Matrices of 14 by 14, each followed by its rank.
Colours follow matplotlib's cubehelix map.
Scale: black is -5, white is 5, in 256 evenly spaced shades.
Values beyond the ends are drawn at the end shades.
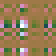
one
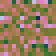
three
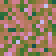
full rank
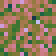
full rank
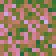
full rank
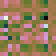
two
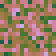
full rank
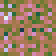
three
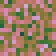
full rank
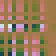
one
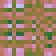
two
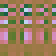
one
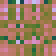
two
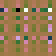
one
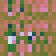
two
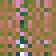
two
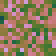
full rank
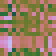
three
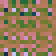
two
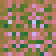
three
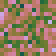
full rank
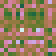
three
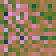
three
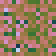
three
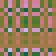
one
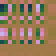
one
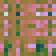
two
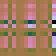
one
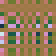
one
